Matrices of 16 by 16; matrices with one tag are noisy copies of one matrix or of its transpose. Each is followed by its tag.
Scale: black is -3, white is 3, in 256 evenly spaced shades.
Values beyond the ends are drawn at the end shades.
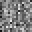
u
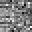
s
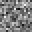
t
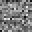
u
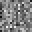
u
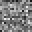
u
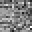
s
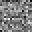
u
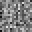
u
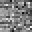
s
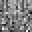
s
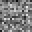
u
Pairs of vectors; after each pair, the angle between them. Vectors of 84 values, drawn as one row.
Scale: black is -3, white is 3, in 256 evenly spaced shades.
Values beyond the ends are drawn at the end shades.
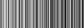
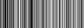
partly opposed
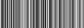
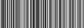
nearly parallel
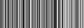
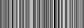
partly aligned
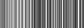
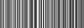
orthogonal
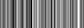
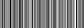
orthogonal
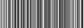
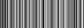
nearly opposite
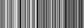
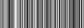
partly aligned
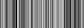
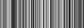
partly aligned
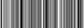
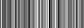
partly opposed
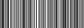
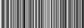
partly aligned
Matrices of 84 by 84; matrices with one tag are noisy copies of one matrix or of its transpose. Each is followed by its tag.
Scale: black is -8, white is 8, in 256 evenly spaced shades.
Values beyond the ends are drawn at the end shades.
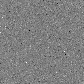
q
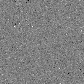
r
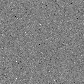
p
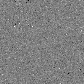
r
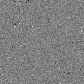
r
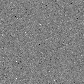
p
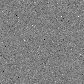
p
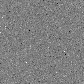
q
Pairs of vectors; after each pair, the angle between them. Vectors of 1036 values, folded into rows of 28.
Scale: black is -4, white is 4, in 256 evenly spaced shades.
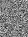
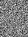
partly opposed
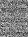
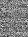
nearly opposite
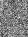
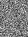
orthogonal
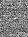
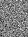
orthogonal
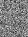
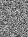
partly aligned
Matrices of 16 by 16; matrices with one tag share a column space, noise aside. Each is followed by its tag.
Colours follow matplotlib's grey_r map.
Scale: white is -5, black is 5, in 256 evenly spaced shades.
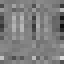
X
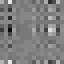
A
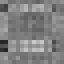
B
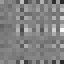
A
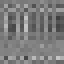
X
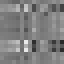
B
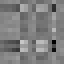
B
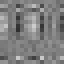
X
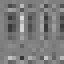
X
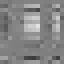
X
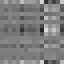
A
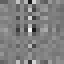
A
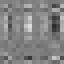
X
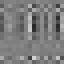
X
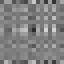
A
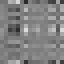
A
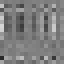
X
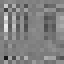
X
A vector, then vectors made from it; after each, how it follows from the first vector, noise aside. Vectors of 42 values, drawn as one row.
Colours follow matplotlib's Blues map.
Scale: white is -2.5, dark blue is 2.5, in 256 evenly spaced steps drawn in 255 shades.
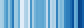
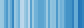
shrunk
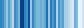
negated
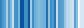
negated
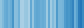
shrunk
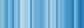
shrunk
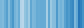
shrunk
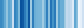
negated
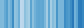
shrunk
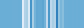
partly zeroed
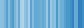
shrunk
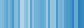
shrunk
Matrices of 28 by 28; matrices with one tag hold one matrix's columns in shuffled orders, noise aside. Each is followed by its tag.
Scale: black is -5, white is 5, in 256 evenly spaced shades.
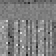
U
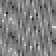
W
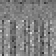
U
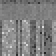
U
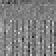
U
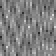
W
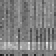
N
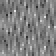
W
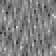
W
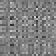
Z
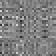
Z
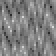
W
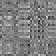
Z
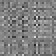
Z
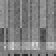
N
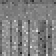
U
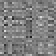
Z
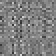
Z
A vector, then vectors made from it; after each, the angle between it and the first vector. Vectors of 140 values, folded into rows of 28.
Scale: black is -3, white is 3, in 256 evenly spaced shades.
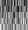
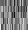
partly aligned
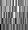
nearly opposite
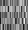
orthogonal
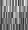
nearly opposite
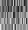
nearly parallel
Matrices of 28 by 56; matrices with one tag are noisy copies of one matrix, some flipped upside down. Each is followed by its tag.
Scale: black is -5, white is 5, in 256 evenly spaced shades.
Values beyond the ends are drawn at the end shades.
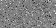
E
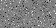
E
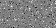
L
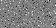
E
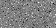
E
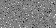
E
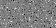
L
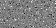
L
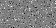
L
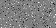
E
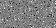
L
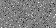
E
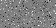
E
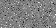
E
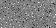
E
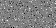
L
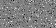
L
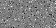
L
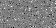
L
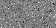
E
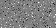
E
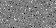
L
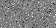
E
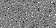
E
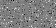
L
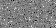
L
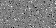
L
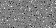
L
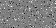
L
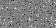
L
